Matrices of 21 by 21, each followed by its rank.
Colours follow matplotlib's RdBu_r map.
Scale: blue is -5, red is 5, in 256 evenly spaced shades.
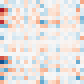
three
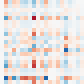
two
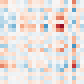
two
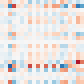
two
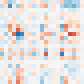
three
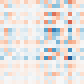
two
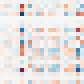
two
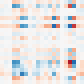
two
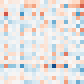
three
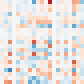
three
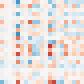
three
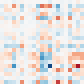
three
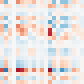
two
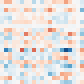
three
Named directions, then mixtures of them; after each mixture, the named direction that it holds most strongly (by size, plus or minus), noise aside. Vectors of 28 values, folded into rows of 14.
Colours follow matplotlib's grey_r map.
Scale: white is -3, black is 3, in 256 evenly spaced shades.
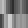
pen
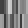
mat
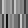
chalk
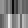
pen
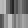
pen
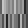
chalk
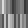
pen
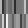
chalk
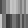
pen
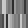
chalk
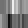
pen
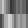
pen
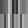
mat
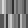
chalk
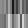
pen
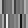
chalk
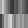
pen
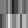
pen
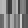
mat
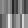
pen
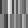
mat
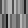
chalk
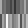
chalk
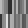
mat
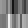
pen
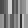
mat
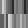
pen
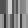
mat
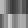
pen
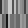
chalk
